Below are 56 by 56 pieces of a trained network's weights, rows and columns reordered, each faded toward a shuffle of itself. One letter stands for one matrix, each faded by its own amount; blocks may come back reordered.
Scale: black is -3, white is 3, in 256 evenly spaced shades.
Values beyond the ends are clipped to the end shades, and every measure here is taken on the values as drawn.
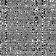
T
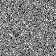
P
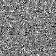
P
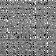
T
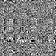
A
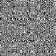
A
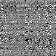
T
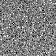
P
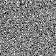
P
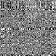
A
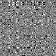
A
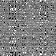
T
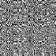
A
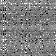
T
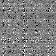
T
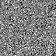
P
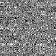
A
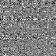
A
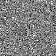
P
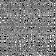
T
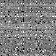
T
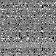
T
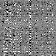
T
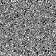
P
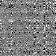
T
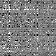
T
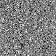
P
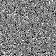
P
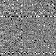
A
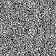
P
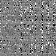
T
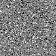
P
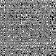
T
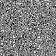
P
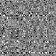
A
